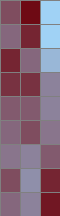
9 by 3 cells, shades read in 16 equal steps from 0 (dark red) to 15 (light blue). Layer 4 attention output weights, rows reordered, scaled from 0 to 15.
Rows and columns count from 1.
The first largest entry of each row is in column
3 3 3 3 3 3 2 2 2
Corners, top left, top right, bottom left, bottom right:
5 15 7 1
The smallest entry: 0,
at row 1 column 2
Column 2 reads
0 2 7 3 6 5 9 10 9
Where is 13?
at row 3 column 3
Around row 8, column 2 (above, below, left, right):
9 9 5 2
